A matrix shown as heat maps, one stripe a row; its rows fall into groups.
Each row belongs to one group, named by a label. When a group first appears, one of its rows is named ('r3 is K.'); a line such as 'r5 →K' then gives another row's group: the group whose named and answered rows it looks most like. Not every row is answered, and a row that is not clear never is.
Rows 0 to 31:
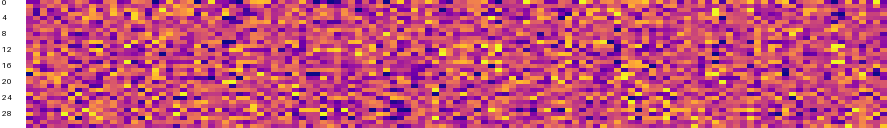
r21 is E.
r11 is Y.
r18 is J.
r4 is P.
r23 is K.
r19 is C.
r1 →K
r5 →E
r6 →Y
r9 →C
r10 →P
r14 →J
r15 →Y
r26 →K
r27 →P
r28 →K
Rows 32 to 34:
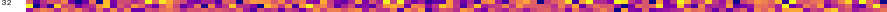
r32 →C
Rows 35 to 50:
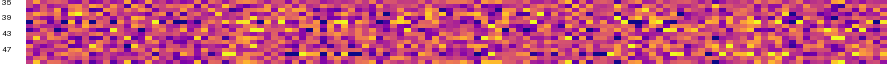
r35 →Y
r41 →P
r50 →Y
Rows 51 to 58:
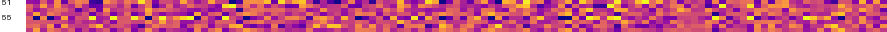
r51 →E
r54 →Y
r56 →C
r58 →Y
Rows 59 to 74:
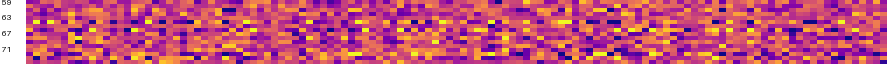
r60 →E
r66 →E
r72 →P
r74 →C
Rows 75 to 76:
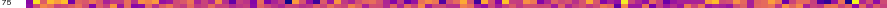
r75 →J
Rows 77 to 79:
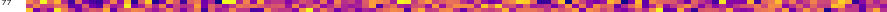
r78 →Y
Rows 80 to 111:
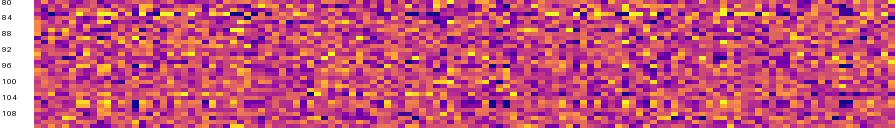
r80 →C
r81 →E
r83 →P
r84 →C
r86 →K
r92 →K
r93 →K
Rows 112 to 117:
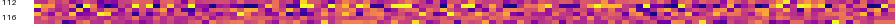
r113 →K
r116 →Y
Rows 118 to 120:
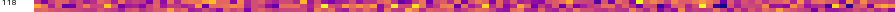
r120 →C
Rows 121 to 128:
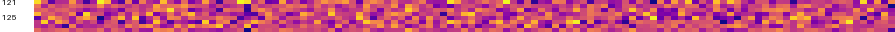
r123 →C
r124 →K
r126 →Y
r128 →C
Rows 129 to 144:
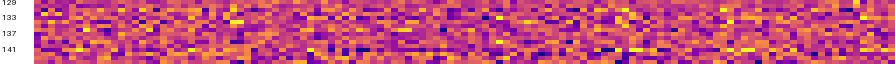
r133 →P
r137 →J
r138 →J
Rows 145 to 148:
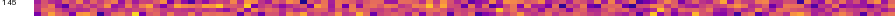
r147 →P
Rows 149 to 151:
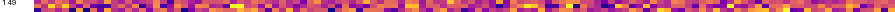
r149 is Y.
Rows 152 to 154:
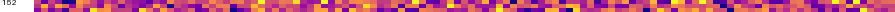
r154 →P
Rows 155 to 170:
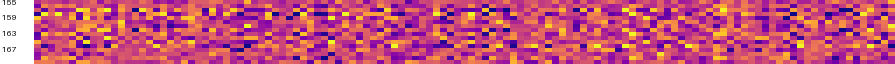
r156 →J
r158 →J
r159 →K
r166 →C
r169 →J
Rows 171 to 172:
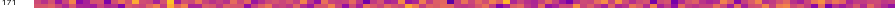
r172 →C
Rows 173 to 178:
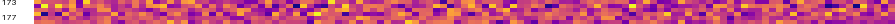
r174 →J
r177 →P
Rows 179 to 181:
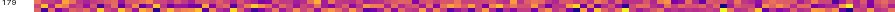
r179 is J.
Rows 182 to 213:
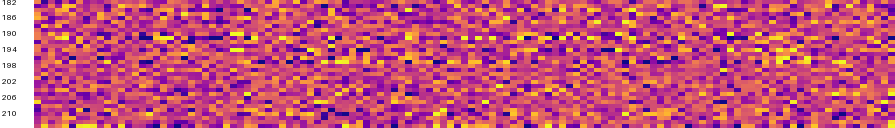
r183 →J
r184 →C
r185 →K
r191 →C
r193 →K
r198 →Y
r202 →E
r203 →P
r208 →J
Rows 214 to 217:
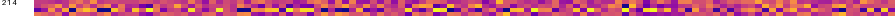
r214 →P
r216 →E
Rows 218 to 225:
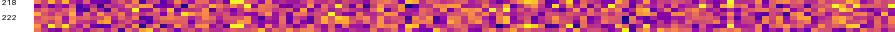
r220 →Y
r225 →E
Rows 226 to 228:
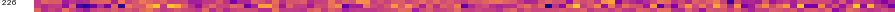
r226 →P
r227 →C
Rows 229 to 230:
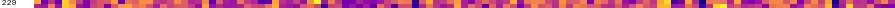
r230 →J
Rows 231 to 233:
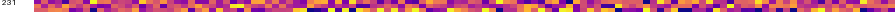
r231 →P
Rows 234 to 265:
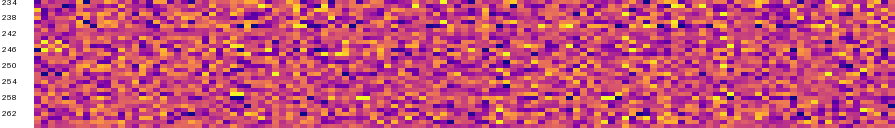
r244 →J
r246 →J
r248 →J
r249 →E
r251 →P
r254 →Y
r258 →P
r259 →J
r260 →C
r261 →P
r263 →E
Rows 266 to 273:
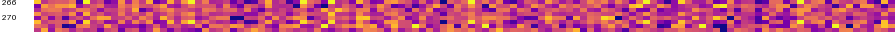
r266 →K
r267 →J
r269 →K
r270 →P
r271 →K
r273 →Y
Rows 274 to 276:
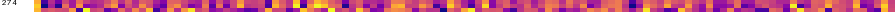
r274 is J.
